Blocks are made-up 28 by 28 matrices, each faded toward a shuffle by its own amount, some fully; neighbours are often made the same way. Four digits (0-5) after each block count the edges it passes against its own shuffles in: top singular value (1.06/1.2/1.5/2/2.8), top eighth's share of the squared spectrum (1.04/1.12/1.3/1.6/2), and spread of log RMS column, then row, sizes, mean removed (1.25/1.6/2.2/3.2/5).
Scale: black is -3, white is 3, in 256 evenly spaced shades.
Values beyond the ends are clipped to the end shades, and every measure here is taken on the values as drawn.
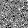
0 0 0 0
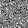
0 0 0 0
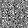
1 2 0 0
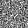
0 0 0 0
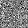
0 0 0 0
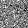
0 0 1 0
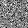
0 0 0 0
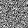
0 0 1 0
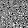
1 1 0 0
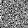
0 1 2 0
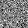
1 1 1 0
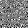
1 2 0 2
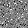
1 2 0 1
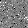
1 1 0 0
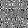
3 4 1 2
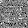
2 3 0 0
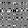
4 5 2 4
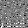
3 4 0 1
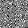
2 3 0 0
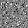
2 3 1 1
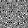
3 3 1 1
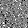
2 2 0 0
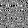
3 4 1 1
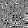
3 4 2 2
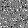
1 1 0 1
